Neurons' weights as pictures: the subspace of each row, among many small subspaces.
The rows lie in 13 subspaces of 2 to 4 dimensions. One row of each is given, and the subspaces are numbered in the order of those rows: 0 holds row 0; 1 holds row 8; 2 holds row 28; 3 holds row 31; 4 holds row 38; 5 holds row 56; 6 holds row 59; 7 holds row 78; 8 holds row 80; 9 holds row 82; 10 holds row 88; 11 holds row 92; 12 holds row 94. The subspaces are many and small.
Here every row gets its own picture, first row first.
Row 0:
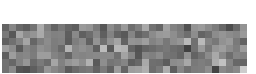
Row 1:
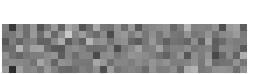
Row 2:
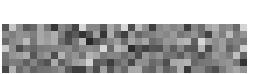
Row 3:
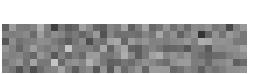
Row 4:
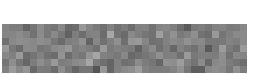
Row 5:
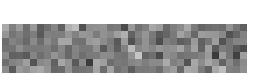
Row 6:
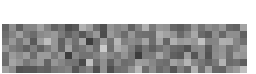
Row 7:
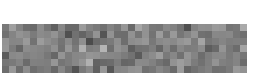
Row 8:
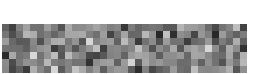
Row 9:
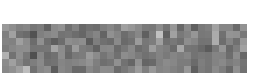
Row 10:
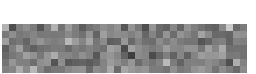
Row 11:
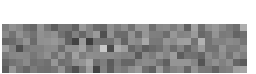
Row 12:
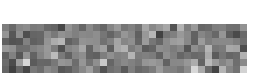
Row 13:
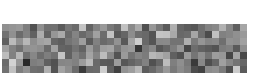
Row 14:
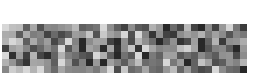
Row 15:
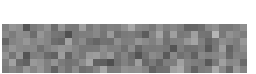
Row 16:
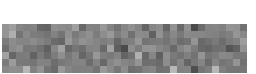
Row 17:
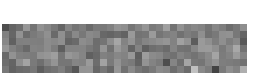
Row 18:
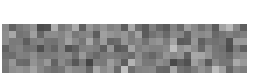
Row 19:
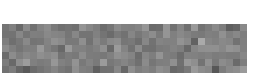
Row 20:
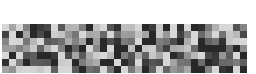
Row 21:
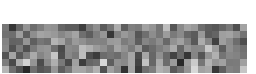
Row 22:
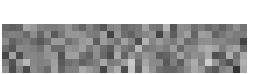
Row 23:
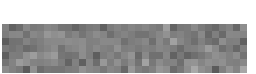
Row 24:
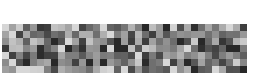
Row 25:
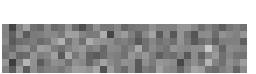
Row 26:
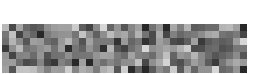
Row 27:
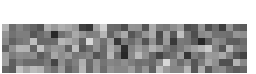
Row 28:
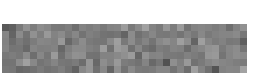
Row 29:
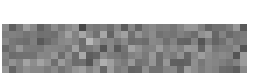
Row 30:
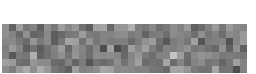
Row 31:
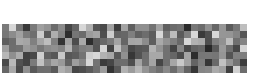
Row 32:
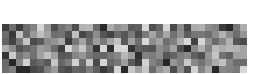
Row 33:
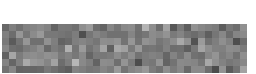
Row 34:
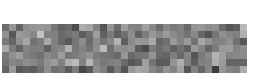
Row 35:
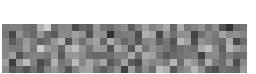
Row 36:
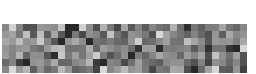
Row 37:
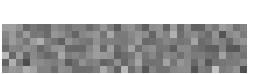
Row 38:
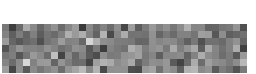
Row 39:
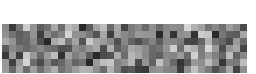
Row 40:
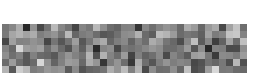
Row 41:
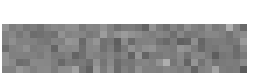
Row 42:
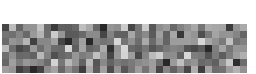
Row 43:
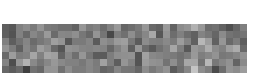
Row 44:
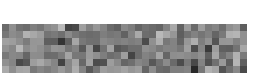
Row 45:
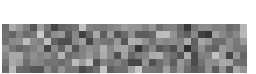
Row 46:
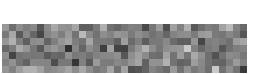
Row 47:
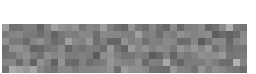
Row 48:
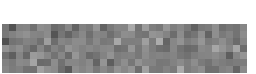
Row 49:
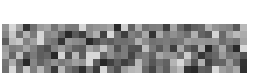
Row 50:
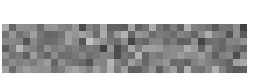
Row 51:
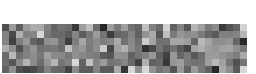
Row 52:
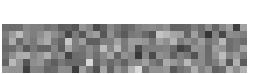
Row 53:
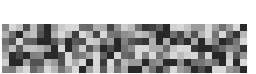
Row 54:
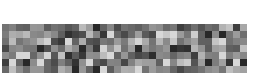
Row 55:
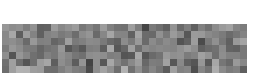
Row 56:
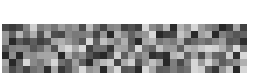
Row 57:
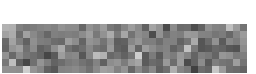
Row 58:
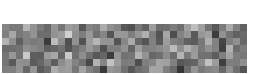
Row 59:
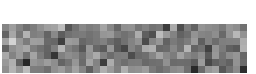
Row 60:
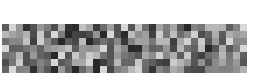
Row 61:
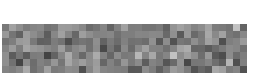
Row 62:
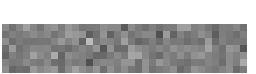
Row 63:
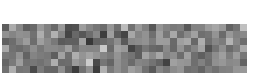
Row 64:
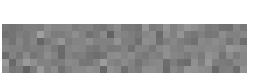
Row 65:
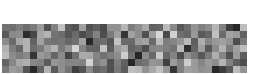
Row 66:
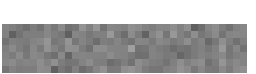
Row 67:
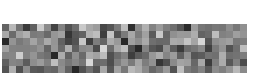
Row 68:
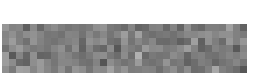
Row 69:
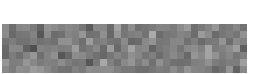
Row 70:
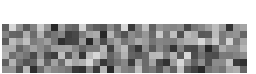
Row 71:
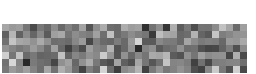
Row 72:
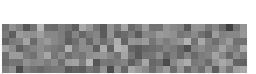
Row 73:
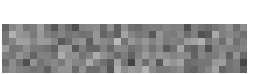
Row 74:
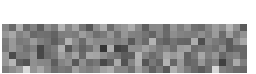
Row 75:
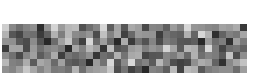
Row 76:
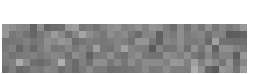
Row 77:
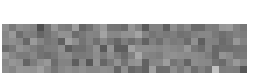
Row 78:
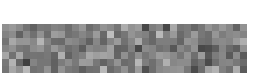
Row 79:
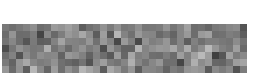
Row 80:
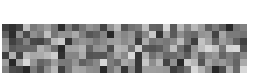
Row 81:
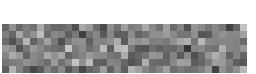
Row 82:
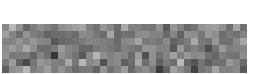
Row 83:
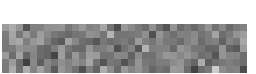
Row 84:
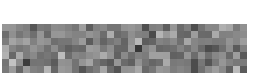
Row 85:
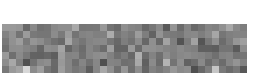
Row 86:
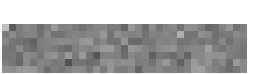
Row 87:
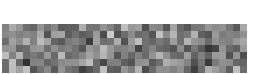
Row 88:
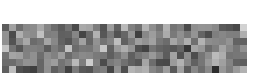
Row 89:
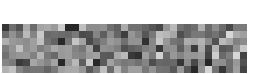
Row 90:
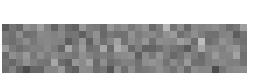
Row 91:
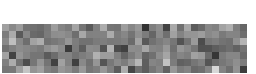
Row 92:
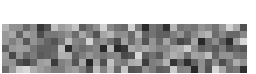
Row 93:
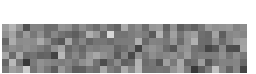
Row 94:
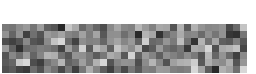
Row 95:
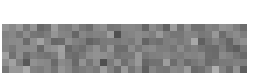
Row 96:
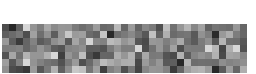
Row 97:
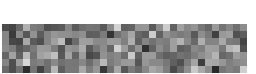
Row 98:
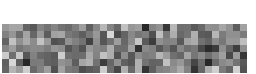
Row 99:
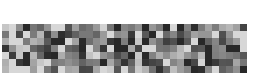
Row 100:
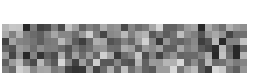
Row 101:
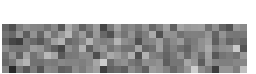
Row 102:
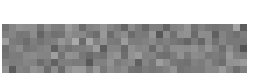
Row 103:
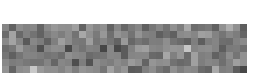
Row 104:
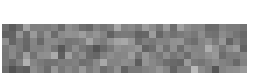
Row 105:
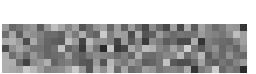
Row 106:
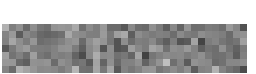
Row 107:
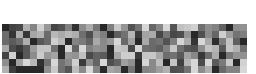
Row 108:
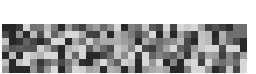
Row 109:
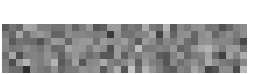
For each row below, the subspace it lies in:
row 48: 3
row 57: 1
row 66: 3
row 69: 3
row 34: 10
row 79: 10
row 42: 11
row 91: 7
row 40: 12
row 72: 0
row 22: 10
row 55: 11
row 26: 10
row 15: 3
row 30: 3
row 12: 6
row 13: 5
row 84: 5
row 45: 5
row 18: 11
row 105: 6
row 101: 12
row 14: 12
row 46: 7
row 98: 7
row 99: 6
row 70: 11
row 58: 3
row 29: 4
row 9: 1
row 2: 4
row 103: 7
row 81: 7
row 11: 6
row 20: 5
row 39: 3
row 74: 3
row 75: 3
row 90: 6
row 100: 12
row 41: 2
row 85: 8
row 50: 4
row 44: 12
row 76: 12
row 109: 10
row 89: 12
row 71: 5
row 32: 0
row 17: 2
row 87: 7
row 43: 1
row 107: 11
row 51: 10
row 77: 0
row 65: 1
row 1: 12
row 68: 12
